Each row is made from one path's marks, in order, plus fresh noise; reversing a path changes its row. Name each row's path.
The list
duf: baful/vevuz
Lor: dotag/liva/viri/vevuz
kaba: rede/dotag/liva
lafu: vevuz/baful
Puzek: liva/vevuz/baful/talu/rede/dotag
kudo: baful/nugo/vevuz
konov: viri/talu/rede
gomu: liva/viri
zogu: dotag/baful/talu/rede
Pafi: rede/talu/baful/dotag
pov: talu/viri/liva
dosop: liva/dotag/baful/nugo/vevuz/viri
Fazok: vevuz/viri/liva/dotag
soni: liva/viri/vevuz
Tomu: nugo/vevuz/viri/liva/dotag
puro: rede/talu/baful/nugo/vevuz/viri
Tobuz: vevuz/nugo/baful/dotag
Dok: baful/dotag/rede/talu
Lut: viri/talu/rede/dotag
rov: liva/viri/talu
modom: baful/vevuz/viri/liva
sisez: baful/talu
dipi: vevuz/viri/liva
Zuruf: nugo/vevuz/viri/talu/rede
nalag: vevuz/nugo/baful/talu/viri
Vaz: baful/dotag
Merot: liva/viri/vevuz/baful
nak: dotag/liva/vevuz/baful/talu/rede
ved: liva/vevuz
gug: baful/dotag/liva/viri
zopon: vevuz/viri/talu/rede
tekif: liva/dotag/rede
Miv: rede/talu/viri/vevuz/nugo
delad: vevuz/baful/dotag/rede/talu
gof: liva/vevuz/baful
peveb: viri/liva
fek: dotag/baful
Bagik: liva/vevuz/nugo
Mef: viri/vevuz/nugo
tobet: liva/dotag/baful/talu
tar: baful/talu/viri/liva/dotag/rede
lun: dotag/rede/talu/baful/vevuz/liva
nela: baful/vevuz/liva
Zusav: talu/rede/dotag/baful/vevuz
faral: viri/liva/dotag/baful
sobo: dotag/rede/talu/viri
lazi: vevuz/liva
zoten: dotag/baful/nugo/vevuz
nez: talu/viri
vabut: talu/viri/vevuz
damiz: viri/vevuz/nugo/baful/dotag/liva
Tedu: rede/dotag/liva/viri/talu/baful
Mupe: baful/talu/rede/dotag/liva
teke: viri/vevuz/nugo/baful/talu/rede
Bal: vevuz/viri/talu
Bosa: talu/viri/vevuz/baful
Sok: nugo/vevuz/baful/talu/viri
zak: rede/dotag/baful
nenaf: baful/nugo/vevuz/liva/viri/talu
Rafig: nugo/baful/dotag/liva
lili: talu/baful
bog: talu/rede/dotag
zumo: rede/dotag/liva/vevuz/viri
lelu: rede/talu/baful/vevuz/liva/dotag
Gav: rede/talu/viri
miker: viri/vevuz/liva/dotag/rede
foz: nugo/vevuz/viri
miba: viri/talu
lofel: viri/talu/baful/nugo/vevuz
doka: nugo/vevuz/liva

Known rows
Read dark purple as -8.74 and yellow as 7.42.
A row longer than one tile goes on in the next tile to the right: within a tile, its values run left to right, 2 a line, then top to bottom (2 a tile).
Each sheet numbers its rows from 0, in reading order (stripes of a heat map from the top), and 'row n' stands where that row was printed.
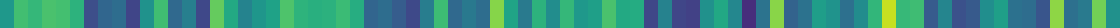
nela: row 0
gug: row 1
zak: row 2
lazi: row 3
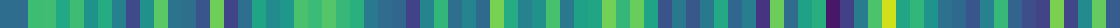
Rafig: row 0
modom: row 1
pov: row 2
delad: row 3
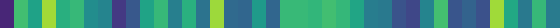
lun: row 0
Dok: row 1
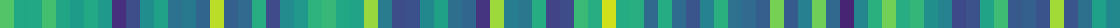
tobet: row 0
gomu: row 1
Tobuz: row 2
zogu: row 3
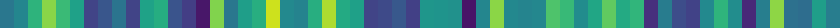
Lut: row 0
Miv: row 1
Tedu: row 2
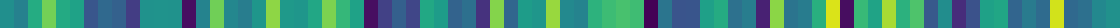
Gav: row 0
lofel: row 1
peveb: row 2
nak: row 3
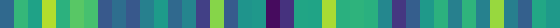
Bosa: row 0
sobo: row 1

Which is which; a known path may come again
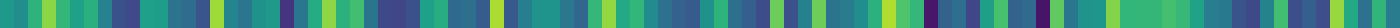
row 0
ved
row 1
zoten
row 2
lafu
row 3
miker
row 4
Dok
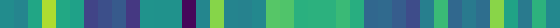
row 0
Miv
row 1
gug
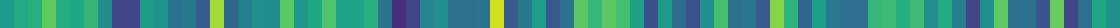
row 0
gof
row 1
dosop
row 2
kudo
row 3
Rafig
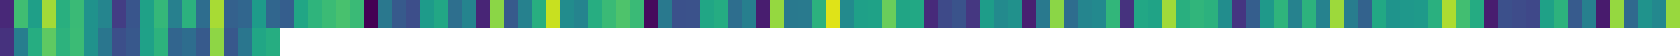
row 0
lun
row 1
faral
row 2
peveb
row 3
puro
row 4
sobo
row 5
teke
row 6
fek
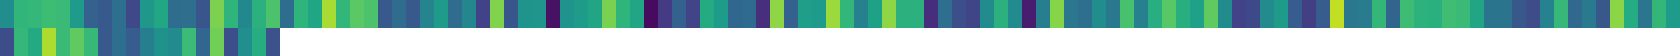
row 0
sisez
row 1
Bosa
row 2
lofel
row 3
zumo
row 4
tekif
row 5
Vaz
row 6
Zusav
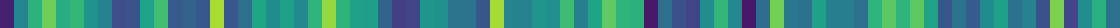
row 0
zogu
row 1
Bagik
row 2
kaba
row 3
lili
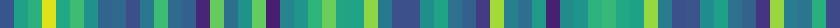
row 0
Fazok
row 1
soni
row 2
gomu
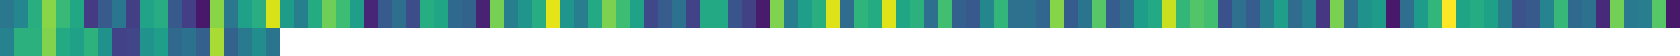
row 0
Lut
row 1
miba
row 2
konov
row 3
nalag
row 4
vabut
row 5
Bal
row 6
Puzek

